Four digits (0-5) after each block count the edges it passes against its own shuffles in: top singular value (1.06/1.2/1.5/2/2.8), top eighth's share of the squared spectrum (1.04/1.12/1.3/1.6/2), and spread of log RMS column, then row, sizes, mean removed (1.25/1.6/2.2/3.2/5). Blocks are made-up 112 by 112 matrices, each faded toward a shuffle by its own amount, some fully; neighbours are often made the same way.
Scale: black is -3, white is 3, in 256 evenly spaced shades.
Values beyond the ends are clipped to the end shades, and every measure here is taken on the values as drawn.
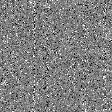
1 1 3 0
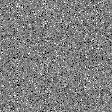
1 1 2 0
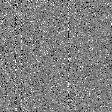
2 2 2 0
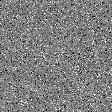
0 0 0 0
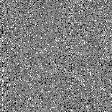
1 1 3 0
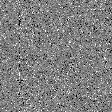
1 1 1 0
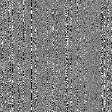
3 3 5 0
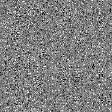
1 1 3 0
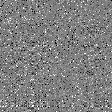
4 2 1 1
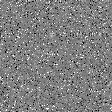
3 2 0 0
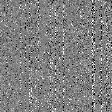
2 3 4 0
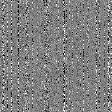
2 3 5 0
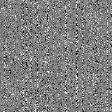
2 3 4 0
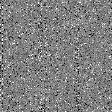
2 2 2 0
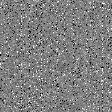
1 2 2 0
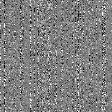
2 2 4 0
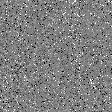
0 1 1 0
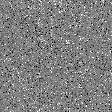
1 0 1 0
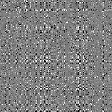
5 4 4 3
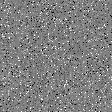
2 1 1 0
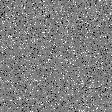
0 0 0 0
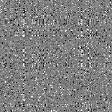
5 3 2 2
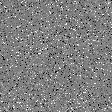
0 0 0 0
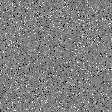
2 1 0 0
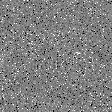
3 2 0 0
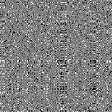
5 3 3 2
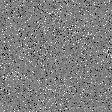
3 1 0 0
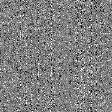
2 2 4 0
